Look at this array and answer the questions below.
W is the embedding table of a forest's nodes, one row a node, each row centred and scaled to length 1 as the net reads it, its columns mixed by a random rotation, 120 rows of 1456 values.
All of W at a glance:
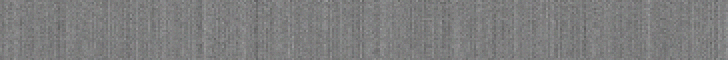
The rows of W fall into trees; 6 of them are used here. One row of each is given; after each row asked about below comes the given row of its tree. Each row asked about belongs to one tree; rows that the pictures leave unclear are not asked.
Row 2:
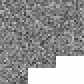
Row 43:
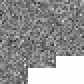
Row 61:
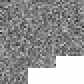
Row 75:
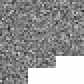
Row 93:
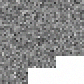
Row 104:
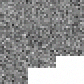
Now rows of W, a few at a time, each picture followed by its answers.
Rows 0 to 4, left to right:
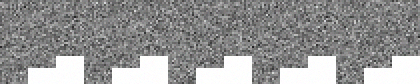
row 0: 61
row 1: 61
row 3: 61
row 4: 43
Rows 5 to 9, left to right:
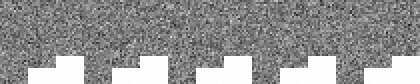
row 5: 93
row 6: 93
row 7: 43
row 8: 75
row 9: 61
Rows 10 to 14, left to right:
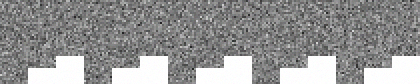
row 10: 93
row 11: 75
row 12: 61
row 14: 61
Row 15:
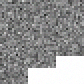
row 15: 75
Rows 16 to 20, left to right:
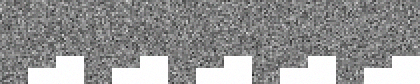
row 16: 43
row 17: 43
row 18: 43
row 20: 61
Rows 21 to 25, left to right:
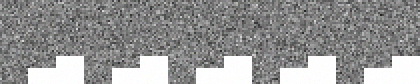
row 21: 43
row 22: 93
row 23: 2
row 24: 43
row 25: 75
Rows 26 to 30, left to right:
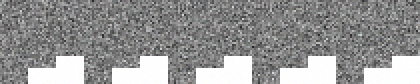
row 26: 43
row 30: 104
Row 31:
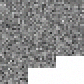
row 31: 43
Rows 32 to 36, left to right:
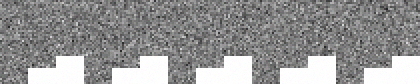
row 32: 43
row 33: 93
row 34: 61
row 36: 75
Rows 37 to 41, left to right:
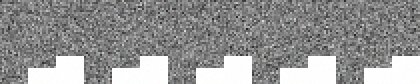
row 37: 75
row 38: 75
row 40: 61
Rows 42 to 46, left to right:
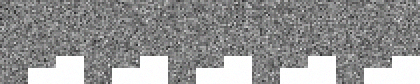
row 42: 61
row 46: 43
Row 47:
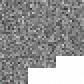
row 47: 43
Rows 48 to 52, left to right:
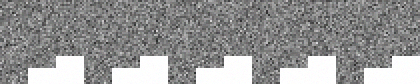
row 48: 61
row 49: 43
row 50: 43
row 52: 61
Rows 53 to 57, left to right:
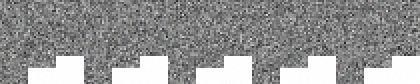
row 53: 43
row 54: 43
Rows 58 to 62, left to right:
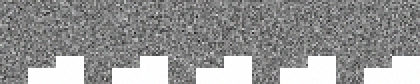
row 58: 75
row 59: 61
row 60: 2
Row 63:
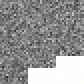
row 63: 61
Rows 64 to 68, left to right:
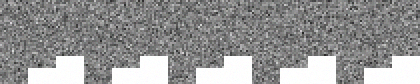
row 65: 104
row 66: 75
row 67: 61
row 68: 93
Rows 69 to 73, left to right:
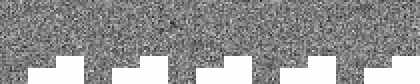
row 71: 43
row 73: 61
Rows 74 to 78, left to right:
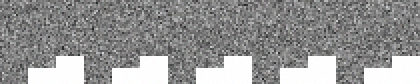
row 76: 104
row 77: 104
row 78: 43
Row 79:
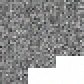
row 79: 61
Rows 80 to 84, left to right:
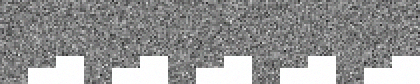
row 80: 75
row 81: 93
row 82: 43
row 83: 61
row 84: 93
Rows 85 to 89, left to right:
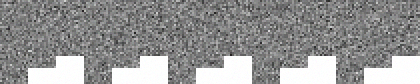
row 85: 75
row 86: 61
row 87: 75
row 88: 61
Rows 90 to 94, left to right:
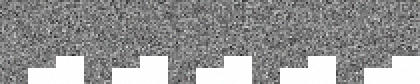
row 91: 93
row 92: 61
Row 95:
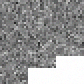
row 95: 93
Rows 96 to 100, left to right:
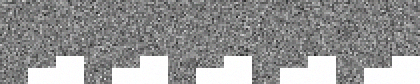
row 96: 75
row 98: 61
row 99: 75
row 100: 75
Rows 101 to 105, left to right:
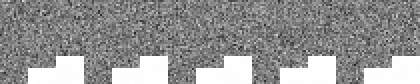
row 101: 75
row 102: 61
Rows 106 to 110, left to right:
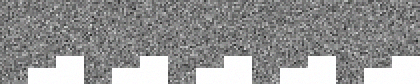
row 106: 61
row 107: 75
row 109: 75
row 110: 75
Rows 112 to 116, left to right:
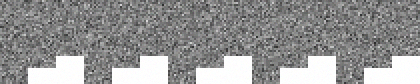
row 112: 104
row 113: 43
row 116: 93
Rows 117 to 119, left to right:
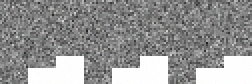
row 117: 43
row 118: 75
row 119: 93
